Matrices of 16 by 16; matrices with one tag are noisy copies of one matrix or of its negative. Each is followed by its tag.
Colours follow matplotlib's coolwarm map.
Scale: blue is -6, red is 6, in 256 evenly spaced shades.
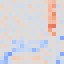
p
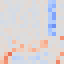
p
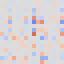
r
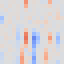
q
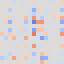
r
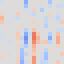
q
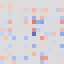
r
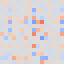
r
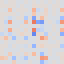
r
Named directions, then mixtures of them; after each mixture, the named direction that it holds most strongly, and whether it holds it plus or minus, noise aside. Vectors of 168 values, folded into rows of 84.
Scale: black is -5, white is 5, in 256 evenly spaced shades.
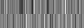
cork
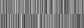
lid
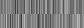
lid, minus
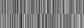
lid, minus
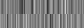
cork, plus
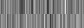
cork, plus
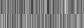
lid, minus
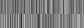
lid, minus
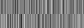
lid, minus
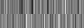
cork, plus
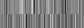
cork, minus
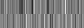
cork, plus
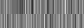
cork, plus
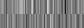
cork, minus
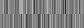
cork, minus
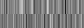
cork, minus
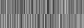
lid, minus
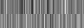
cork, plus
